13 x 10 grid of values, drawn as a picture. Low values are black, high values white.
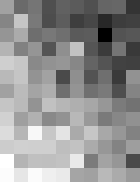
Stripes: none. Slope: up to the bottom left. Ninth with the lowest average: top right. Ninth with the highest average: bottom left.
